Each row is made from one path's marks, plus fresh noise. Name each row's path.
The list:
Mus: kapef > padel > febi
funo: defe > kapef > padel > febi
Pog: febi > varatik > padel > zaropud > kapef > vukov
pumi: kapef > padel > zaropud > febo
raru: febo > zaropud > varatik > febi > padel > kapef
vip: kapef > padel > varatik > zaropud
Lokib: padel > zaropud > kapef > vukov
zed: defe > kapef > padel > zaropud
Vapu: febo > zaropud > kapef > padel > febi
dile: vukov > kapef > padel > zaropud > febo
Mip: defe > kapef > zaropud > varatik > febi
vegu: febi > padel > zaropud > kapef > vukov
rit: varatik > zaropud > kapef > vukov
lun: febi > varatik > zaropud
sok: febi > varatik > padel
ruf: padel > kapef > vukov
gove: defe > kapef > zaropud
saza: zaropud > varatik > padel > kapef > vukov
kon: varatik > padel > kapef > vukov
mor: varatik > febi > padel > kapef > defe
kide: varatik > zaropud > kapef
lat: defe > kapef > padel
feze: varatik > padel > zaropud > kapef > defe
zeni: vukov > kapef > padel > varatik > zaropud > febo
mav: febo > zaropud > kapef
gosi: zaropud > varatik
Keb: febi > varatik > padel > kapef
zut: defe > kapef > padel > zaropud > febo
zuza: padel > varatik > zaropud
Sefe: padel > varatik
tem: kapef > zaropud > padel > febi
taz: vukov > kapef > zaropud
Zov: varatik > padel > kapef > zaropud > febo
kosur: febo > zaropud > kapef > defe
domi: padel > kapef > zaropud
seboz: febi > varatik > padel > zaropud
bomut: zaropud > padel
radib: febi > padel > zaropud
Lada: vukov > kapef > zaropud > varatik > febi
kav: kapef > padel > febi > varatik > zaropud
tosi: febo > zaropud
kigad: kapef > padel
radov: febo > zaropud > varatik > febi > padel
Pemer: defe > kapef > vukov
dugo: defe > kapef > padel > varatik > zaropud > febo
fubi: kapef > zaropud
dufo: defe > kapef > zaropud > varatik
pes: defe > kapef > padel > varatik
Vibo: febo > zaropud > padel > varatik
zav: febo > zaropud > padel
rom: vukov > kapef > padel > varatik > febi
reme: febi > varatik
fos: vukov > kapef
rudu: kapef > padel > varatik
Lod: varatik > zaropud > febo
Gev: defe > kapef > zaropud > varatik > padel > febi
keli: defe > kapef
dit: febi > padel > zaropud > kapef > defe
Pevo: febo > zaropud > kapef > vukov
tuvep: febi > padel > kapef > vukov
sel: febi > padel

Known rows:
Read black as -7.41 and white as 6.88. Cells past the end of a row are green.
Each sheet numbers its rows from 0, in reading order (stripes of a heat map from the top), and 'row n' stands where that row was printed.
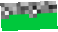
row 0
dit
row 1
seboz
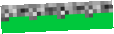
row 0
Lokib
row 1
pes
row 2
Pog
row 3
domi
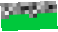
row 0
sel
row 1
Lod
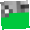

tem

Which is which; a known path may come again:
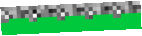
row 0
funo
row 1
seboz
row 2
tem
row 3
domi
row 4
dit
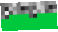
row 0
raru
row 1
Pevo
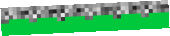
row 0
tuvep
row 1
sel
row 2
Lod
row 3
lat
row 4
mav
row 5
Keb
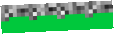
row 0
rudu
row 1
Vapu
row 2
Gev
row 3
Sefe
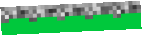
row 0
zed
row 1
ruf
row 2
pes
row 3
Pemer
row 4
feze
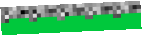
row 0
zav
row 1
Pog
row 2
mor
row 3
kigad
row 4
Lokib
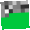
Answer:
sok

